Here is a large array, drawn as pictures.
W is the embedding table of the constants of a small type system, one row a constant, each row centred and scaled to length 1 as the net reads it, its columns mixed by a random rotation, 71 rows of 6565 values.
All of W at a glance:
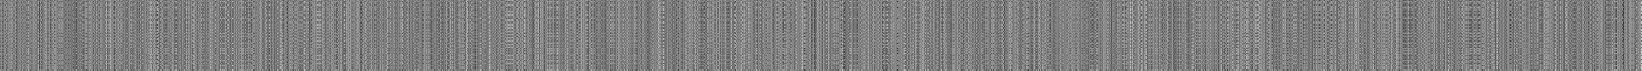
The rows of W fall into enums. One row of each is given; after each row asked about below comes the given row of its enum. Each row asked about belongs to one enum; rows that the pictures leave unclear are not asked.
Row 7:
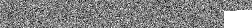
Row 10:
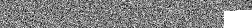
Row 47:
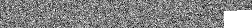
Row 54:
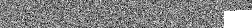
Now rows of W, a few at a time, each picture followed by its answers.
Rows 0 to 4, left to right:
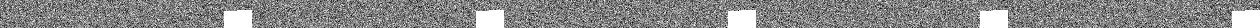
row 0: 47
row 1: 7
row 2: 54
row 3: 10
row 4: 47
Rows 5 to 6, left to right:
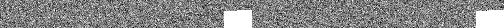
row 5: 47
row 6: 54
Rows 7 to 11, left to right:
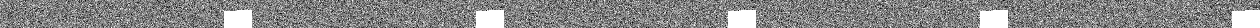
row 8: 54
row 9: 54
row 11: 47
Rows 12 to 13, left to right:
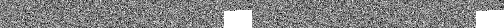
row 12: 54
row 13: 54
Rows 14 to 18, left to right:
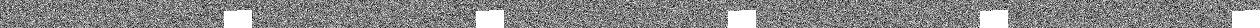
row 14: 47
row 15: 47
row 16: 10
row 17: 54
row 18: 7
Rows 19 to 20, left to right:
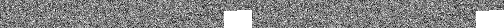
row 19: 47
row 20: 47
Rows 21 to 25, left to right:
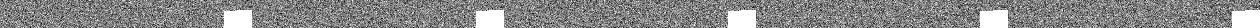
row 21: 10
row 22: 54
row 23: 54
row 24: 47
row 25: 47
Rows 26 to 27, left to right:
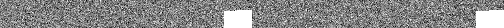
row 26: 54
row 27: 47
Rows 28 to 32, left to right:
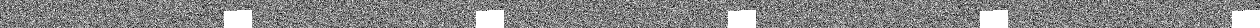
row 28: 47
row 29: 54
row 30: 10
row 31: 47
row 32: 54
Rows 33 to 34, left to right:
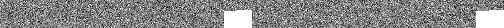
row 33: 7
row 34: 47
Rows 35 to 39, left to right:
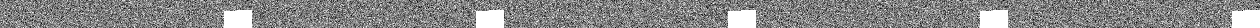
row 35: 10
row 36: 7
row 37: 47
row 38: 10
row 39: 54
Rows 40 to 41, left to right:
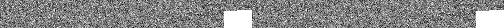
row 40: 47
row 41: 47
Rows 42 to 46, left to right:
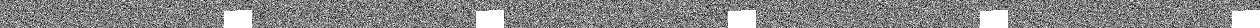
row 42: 10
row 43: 7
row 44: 47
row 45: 10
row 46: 10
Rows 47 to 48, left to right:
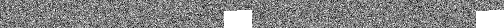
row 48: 7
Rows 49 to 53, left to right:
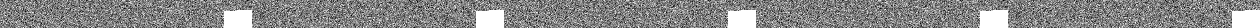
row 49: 10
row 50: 7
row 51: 10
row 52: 10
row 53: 7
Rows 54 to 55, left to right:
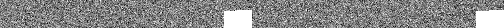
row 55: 47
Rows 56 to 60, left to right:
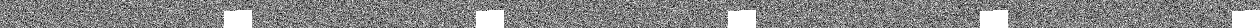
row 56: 10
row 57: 54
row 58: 10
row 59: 47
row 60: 7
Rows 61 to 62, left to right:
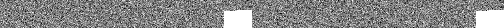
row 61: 10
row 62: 54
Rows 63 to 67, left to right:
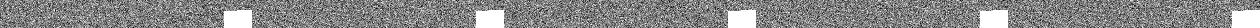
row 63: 47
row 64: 10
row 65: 7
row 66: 10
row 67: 10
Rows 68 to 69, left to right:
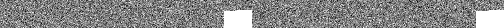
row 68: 10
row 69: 7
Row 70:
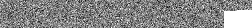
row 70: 7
